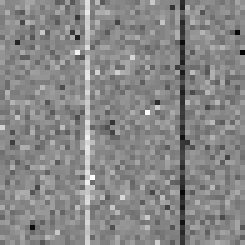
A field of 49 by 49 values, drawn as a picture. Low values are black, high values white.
Histogram: heavy tails on both sides. Odd lines: columns 18 and 37. Average level on the scale: 50%. Slope: none.
